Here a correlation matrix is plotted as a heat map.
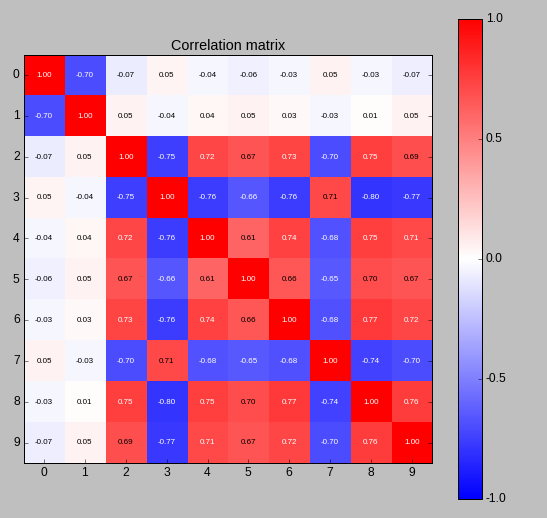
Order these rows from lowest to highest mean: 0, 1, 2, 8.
0, 1, 2, 8
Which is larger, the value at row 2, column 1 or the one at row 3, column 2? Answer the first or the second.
the first
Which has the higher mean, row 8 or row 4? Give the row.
8
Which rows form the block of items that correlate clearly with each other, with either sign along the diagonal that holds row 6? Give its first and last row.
2 to 9
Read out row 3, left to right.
0.05 -0.04 -0.75 1.00 -0.76 -0.66 -0.76 0.71 -0.80 -0.77
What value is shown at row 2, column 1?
0.05
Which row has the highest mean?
6
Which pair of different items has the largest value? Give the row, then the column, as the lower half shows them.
8, 6
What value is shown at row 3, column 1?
-0.04
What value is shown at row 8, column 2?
0.75
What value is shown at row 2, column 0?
-0.07
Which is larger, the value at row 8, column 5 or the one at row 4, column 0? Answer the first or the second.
the first
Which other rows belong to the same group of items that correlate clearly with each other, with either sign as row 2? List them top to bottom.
3, 4, 5, 6, 7, 8, 9
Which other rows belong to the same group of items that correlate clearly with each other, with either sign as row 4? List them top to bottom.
2, 3, 5, 6, 7, 8, 9
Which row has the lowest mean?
3
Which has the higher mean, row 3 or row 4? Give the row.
4
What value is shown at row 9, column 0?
-0.07
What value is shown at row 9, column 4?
0.71
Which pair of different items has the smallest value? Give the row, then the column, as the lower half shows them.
8, 3
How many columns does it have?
10
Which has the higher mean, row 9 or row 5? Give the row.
9
